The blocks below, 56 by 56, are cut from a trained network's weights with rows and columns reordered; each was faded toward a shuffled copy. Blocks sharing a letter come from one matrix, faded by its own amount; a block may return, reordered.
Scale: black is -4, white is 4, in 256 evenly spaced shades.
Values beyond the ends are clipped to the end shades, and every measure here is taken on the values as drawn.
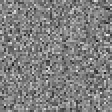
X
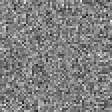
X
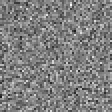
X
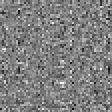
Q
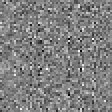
Q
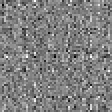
Q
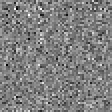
Q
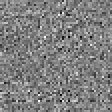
Q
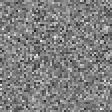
X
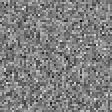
X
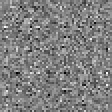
Q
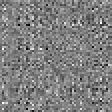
Q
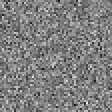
X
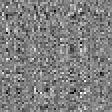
Q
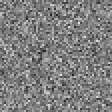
X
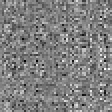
Q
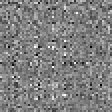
Q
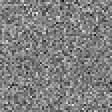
X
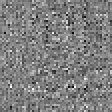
Q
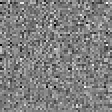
Q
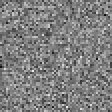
X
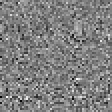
Q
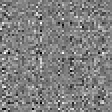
Q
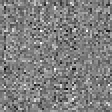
Q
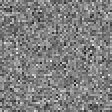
X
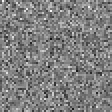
X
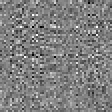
Q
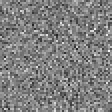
X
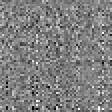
Q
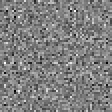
Q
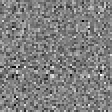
Q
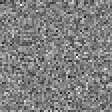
X
